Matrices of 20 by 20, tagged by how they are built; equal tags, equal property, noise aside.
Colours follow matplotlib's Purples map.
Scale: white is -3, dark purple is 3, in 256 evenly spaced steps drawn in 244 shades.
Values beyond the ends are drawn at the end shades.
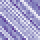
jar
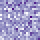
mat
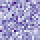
mat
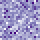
mat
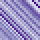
jar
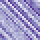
jar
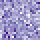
mat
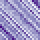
jar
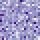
mat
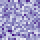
mat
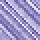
jar
